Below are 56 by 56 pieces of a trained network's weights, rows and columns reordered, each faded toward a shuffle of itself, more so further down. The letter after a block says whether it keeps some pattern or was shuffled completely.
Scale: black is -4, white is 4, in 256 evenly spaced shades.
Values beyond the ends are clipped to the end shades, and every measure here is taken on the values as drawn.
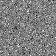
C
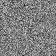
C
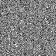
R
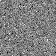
C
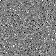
R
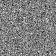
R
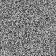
R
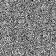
R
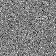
C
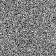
R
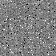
R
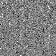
R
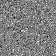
C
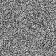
R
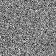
C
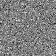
C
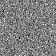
C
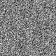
C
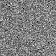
R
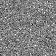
C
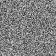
R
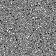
C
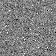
C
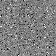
R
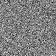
R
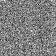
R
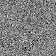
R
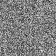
R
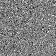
R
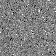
C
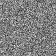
C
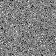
C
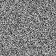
C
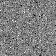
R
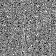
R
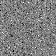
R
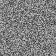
C
